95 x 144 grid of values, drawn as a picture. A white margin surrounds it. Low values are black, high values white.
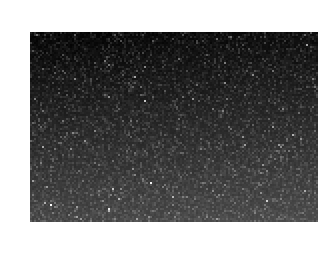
Stripes: none. Average level on the scale: 20%. Grain: fine. Slope: up to the bottom.
